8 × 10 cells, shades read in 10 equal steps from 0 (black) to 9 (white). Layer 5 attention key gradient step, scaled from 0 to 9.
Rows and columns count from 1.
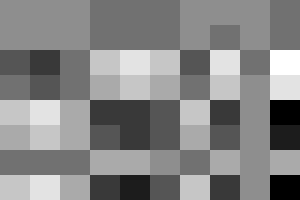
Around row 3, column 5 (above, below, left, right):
4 7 7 7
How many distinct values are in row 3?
6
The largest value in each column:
7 8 6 7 8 7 7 8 5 9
